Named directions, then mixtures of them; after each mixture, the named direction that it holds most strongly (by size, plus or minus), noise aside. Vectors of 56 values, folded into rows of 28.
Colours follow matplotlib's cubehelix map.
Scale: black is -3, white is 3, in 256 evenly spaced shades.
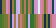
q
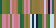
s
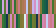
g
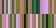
g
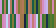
g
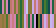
g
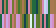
g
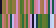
s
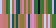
q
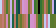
q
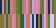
s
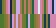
q
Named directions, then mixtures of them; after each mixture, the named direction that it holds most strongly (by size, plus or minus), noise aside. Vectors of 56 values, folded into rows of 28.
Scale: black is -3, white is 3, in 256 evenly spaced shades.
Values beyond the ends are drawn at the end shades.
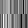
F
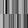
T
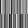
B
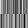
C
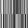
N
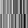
C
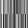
N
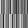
B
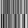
F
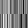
F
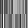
N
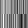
F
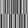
C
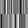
C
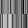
F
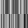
T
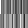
B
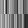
T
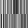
N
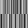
C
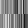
F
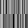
C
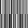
B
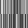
N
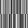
B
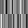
T
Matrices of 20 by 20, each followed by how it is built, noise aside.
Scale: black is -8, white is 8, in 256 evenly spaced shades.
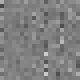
uneven columns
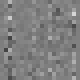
uneven columns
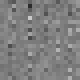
uneven columns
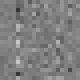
uneven columns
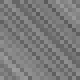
Toeplitz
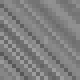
Toeplitz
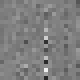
uneven columns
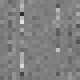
uneven columns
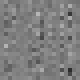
uneven columns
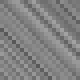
Toeplitz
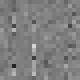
uneven columns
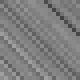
Toeplitz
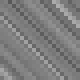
Toeplitz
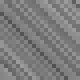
Toeplitz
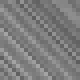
Toeplitz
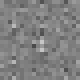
uneven columns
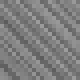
Toeplitz
